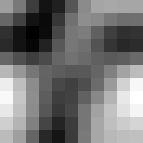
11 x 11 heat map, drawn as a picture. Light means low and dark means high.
Ninth with the lowest average: bottom right. Ninth with the highest average: top left. Calmest part: centre. Lone odd cells: none.
